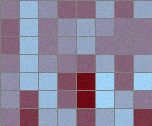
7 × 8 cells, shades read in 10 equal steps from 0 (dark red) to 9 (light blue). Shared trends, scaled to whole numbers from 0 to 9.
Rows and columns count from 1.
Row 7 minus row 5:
-1 -6 -1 4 3 -2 4 -7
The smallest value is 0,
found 2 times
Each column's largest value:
6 8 8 7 7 9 8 9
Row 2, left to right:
4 8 5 6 7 6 5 5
